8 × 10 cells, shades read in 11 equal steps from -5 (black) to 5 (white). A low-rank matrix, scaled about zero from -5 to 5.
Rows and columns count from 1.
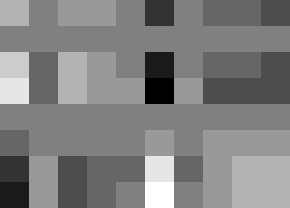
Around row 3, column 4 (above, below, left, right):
0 1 2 0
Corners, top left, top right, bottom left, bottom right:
2 -2 -4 2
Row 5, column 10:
0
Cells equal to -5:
1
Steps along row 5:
same same same same same same same same same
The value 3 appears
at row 3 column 1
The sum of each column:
1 0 1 1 0 -2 0 -1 1 -1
